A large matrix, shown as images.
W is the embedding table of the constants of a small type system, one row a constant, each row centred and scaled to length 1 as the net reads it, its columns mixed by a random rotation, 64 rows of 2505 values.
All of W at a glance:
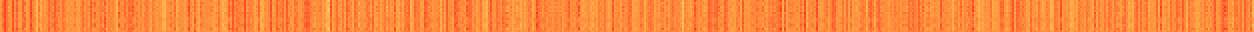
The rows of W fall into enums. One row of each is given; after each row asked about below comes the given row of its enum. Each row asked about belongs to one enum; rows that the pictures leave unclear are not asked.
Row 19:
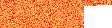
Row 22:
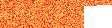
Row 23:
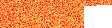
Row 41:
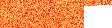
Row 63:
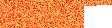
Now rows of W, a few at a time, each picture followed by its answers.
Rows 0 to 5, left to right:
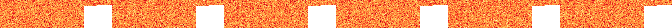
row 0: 19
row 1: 22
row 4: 23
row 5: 22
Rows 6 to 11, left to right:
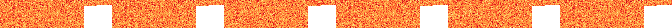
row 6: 63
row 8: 19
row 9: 63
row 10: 22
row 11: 63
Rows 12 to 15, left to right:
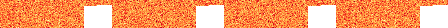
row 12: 23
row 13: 19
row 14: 19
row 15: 23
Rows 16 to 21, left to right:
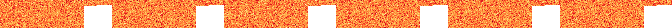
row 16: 63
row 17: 19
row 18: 22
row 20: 19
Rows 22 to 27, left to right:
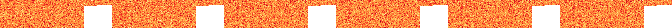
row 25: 19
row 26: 63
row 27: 63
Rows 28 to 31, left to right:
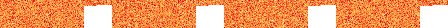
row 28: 19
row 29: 63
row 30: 23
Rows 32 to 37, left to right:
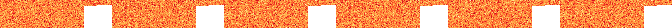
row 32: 19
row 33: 63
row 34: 22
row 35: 63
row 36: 41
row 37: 22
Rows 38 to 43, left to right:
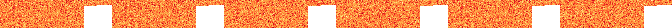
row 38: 63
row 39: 63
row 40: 19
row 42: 63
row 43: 22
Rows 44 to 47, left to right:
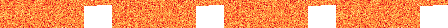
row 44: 22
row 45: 63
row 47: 22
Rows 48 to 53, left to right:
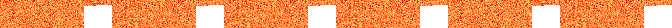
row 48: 19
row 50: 63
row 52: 19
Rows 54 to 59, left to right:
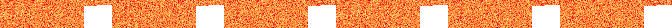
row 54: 22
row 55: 63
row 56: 19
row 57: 22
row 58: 19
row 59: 19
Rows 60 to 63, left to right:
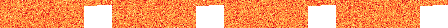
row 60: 41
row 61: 22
